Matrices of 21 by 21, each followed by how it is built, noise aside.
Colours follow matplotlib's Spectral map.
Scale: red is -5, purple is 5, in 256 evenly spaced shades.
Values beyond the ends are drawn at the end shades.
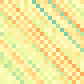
Toeplitz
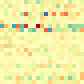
uneven rows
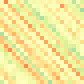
Toeplitz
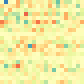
uneven rows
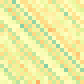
Toeplitz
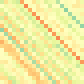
Toeplitz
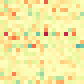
uneven rows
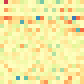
uneven rows
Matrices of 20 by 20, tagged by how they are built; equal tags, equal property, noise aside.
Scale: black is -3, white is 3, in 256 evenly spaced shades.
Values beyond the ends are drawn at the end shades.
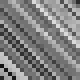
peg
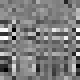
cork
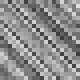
peg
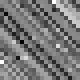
peg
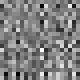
cork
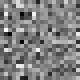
cork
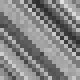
peg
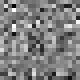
cork
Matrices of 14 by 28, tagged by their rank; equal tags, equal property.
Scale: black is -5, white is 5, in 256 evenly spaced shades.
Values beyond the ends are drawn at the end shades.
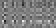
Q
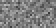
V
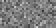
V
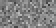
V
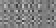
Q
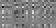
Q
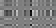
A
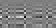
A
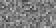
V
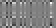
A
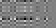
A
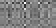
Q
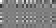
A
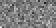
V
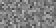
V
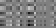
A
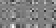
Q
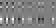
A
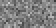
V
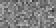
V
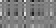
A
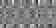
Q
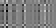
A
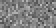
V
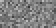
V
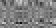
Q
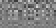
Q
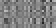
Q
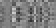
Q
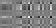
A
